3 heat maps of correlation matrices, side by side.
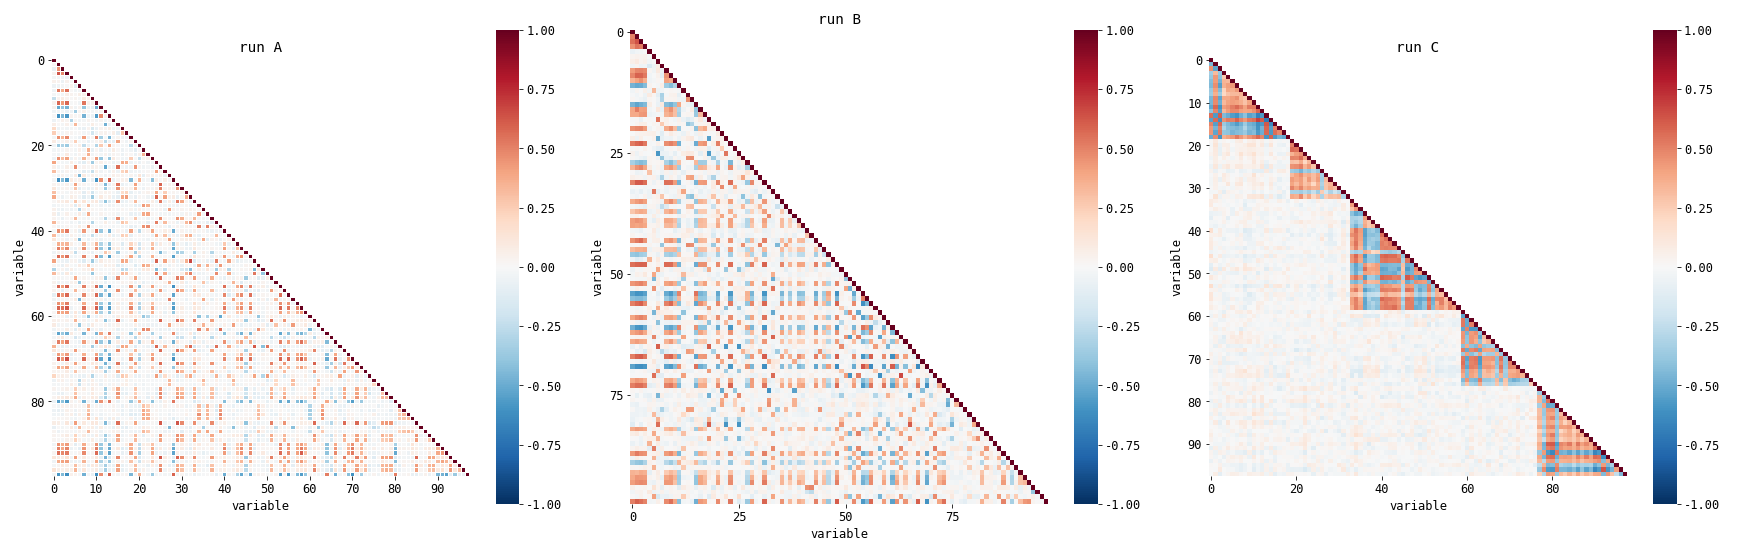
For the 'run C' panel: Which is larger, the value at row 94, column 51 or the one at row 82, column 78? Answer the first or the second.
the first
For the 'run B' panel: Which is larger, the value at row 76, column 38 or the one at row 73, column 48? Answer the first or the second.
the second
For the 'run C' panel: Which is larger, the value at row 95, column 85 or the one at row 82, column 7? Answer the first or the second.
the second
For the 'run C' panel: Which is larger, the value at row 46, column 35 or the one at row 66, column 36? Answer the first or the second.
the first
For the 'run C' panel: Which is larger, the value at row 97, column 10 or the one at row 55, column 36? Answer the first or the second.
the first
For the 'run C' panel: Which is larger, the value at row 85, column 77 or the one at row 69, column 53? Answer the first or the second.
the first
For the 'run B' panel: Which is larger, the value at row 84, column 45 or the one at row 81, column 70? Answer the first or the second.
the second
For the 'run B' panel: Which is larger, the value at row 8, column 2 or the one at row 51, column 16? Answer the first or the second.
the first
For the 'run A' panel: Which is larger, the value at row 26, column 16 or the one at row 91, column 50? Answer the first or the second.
the first
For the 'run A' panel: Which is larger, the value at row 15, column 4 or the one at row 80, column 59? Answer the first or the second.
the first
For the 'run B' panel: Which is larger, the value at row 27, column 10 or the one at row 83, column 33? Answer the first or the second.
the second
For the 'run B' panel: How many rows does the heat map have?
98
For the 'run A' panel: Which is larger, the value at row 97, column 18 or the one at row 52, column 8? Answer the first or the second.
the second
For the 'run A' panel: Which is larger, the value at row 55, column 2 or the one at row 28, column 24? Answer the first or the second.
the first
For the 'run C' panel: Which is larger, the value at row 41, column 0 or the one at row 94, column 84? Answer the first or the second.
the second
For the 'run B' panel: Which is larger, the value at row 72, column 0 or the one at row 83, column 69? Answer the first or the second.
the first
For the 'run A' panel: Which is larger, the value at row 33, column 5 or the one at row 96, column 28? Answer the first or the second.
the first
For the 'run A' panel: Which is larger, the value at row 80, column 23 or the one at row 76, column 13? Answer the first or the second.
the second
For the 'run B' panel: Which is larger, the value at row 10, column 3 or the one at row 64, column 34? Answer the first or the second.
the first
